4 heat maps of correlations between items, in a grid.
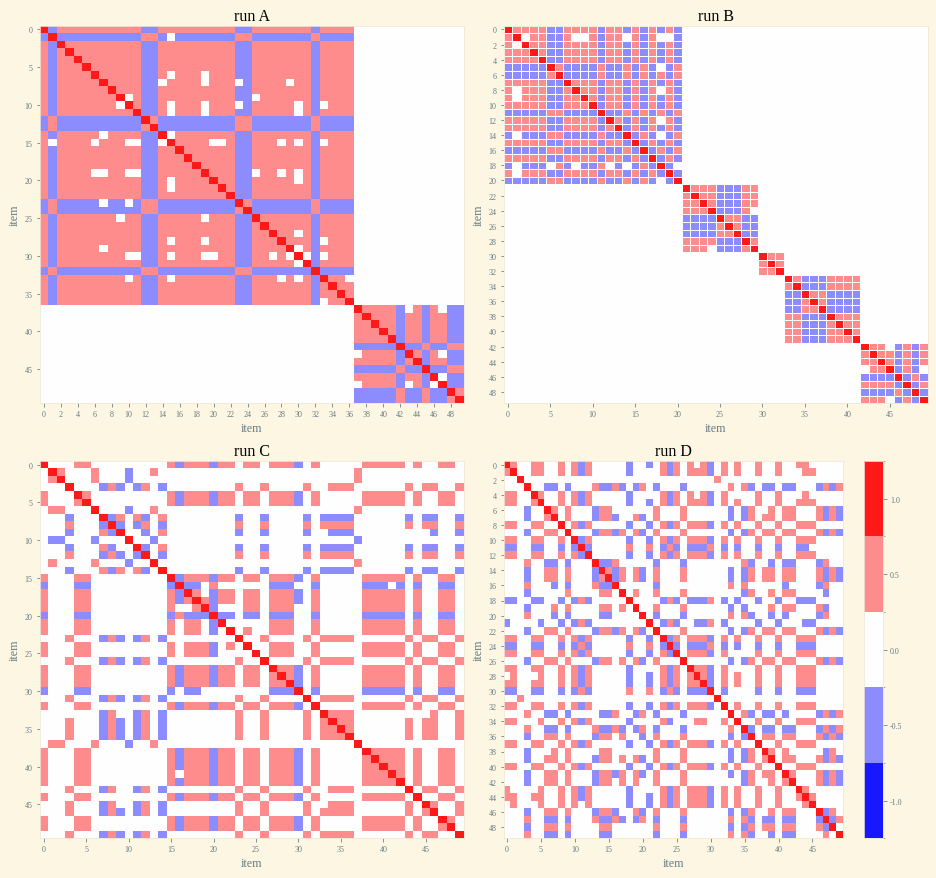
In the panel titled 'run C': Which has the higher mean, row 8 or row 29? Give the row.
29
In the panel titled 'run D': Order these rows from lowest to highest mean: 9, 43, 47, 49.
47, 49, 9, 43
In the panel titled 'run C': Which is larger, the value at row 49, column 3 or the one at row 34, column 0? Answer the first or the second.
the first
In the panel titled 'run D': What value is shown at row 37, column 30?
-0.5
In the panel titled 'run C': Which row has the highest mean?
41
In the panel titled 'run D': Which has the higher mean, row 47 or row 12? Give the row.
12
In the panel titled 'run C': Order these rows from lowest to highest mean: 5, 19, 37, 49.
37, 49, 19, 5
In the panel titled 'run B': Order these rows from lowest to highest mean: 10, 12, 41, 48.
48, 41, 10, 12
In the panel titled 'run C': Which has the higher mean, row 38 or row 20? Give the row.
38
